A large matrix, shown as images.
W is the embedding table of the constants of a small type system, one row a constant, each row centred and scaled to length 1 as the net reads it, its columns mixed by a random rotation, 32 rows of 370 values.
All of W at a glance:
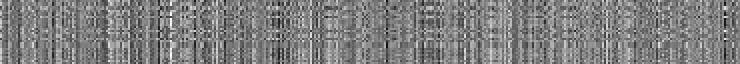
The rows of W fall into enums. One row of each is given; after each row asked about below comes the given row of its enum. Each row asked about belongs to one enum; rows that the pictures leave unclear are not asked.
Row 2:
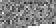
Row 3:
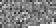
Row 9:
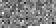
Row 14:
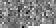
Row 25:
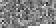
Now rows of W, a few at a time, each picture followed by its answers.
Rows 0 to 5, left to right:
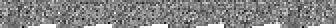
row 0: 14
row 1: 2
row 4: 3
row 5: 14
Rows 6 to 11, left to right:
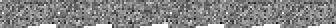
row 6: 2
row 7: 9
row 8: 3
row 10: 2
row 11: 2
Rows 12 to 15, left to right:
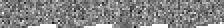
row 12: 9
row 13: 25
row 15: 3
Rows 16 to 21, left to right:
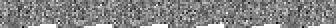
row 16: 14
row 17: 25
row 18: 25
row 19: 3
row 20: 9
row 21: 14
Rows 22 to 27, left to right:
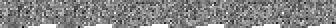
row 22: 14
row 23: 14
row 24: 2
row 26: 2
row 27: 9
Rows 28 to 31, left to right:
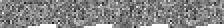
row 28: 2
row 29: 25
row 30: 14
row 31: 25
